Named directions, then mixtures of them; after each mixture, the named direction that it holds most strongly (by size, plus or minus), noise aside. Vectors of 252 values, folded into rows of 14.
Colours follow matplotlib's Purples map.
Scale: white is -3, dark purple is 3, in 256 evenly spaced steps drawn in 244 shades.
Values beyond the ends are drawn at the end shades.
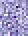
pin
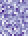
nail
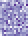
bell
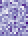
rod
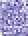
bell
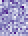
rod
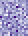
pin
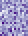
nail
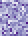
rod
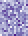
bell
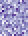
nail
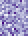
nail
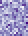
rod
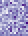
rod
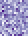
nail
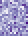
rod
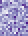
rod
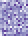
bell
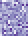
bell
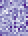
rod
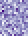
nail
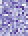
rod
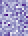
pin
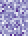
nail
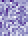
pin
